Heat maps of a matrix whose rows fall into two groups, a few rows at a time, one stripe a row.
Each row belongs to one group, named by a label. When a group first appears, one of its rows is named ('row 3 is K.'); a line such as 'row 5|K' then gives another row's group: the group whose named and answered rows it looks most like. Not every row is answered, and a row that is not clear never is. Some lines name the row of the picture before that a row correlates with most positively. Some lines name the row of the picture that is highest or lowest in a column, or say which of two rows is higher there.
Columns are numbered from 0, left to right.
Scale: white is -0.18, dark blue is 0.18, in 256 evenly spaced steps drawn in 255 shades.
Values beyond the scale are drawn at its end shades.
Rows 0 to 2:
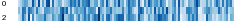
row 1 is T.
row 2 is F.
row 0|F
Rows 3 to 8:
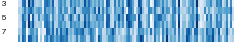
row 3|F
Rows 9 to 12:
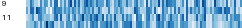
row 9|T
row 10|T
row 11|F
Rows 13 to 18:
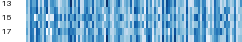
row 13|T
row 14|T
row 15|T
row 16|T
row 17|T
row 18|T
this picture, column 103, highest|17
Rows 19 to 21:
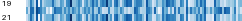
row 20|T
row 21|F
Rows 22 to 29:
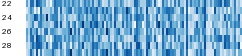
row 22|T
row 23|F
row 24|F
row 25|F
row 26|T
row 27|T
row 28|F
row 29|F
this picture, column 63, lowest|29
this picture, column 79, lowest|23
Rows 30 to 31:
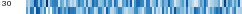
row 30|F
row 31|T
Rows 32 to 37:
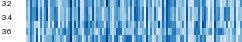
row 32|T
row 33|T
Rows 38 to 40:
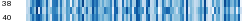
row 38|F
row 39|F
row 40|F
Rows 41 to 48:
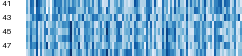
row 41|T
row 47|T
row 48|F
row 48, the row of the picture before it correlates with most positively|39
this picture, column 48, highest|43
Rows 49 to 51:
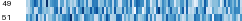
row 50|F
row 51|T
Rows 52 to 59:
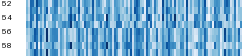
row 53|T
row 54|T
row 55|T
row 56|F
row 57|F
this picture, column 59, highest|55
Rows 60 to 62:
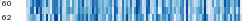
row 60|F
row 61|F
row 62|F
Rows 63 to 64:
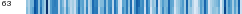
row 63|F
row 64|F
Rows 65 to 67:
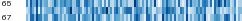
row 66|F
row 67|T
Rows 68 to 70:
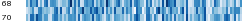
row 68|T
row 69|F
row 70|T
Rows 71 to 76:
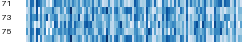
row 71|T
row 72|F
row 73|T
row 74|T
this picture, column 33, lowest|74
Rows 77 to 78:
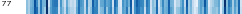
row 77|F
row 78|F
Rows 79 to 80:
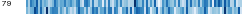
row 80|F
